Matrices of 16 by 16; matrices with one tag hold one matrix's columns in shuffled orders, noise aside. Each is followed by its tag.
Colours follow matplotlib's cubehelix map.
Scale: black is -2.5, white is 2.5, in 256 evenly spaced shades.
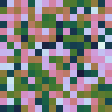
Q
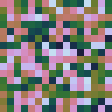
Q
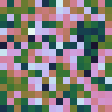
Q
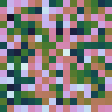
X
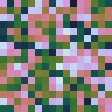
Q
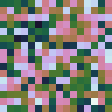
Q
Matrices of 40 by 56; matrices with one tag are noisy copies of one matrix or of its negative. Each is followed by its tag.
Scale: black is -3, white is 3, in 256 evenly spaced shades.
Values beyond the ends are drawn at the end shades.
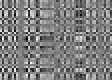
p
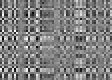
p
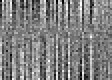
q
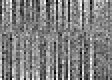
q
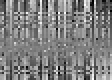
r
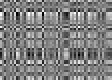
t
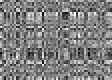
t
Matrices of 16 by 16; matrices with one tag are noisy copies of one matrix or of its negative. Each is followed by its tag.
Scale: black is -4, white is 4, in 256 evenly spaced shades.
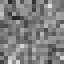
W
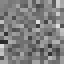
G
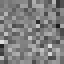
G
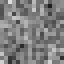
W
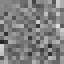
G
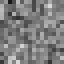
W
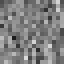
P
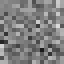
G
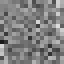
G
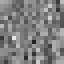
P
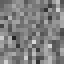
P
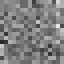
G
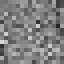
G
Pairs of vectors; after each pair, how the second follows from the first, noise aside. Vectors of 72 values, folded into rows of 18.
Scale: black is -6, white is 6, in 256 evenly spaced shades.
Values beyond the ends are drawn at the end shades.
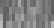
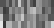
scaled up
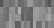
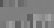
partly zeroed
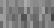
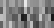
scaled up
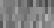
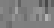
partly zeroed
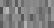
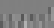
partly zeroed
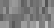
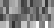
scaled up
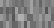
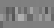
partly zeroed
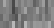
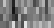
scaled up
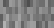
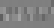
partly zeroed
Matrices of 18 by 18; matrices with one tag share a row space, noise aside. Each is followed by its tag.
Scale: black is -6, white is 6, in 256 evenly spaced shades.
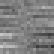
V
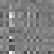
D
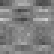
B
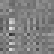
D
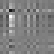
D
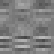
B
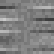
V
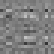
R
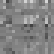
R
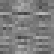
B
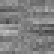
V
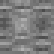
B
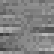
V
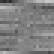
V
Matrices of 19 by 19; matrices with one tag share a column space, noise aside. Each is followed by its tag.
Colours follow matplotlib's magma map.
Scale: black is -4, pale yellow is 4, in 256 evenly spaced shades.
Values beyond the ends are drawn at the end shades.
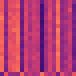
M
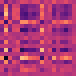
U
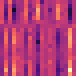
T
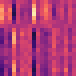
T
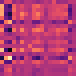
U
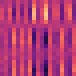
T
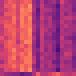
M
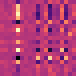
U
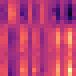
T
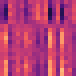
T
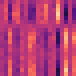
T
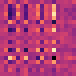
U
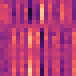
T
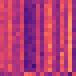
M
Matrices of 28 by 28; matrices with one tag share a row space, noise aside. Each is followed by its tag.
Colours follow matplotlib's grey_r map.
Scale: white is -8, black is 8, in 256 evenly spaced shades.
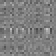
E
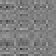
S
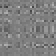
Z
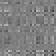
Z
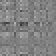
S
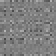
E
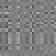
Z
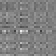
S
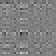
S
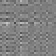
S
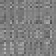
E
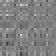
S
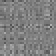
E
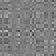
Z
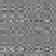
E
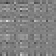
S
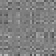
Z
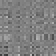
Z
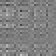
S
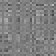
Z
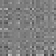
Z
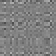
E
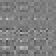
S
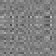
E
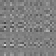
E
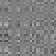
Z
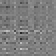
S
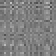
E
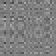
E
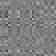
Z
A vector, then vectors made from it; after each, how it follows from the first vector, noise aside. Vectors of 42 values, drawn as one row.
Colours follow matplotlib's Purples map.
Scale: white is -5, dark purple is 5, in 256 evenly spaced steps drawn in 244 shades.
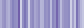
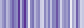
scaled up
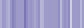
partly zeroed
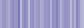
shrunk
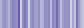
copied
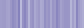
shrunk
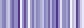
scaled up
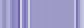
partly zeroed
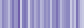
copied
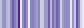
scaled up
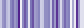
scaled up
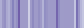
partly zeroed
